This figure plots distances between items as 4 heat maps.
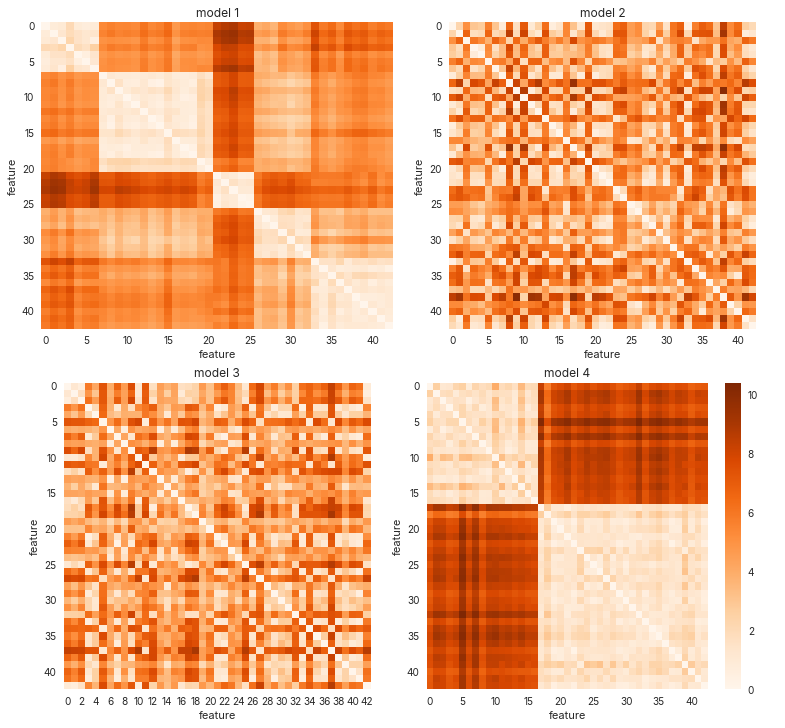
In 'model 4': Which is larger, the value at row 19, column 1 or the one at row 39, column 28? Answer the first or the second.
the first
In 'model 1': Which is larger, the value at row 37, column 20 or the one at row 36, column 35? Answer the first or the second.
the first
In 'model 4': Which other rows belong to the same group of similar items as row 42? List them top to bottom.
17, 18, 19, 20, 21, 22, 23, 24, 25, 26, 27, 28, 29, 30, 31, 32, 33, 34, 35, 36, 37, 38, 39, 40, 41
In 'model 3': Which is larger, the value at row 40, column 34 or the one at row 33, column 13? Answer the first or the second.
the first
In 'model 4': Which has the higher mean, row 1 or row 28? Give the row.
1
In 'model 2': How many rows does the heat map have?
43
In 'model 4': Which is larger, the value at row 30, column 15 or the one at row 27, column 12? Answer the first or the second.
the second
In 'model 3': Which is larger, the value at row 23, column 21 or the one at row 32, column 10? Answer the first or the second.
the first
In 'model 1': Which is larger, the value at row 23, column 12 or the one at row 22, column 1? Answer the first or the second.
the second
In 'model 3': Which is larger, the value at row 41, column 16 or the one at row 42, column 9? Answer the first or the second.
the second
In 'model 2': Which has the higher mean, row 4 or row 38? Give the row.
38
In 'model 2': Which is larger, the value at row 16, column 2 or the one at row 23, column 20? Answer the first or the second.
the second
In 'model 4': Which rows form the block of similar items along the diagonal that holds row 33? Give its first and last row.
17 to 42
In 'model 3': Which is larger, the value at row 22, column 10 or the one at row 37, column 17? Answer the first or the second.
the second
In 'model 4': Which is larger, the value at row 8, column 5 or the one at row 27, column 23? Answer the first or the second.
the first
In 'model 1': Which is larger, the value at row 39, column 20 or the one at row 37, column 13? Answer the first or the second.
the first
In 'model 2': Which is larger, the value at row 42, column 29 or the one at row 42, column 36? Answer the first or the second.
the second
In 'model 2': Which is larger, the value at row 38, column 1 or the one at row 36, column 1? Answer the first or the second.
the first
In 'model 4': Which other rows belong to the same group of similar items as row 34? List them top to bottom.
17, 18, 19, 20, 21, 22, 23, 24, 25, 26, 27, 28, 29, 30, 31, 32, 33, 35, 36, 37, 38, 39, 40, 41, 42
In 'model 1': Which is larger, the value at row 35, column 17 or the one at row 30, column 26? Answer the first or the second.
the first
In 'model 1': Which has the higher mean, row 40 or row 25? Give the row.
25
